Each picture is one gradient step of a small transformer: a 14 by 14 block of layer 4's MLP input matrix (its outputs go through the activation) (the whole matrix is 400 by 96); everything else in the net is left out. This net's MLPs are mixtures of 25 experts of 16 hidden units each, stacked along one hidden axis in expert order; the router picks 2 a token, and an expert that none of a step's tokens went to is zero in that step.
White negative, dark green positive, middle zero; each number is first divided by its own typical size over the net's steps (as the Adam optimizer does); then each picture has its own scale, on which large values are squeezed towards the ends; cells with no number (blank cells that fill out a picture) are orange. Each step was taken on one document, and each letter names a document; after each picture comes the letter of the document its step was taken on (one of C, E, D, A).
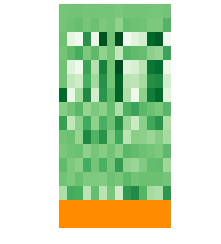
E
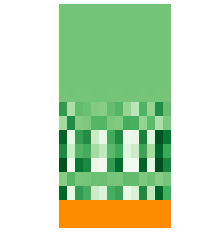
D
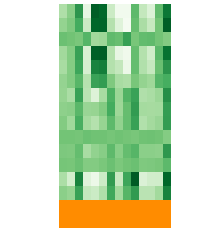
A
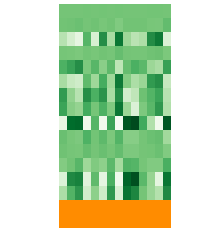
E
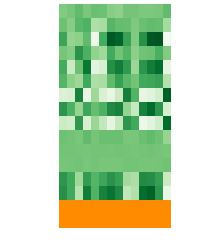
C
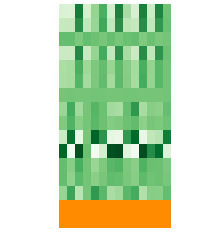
D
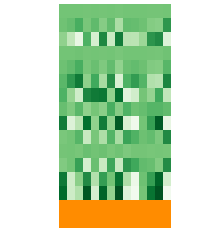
E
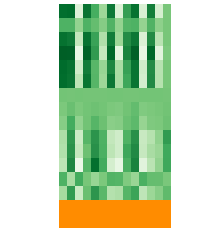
D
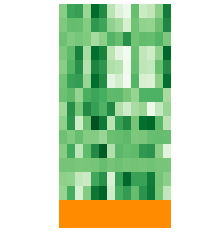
A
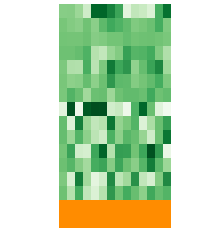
A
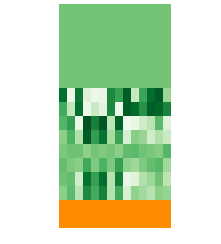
E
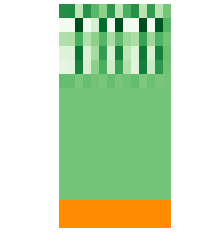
D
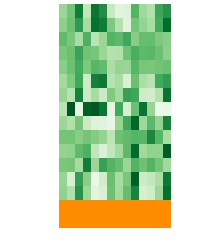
A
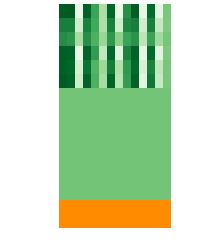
D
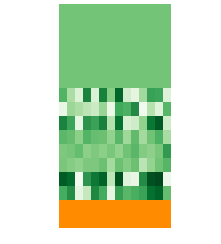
E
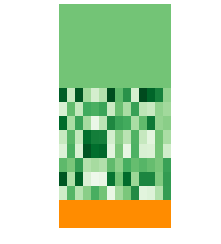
E
